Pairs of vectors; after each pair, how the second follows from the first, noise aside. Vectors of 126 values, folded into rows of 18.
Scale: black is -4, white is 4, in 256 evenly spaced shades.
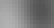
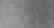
shrunk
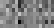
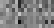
copied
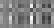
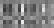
reversed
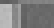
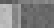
copied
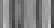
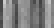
reversed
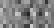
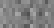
shrunk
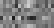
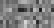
reversed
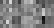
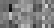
reversed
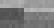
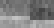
reversed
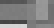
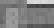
reversed
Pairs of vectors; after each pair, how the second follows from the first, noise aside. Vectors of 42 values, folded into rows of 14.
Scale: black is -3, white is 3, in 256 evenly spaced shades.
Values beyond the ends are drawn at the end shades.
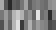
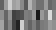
negated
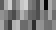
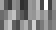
negated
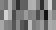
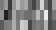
negated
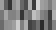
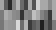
copied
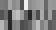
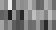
shuffled
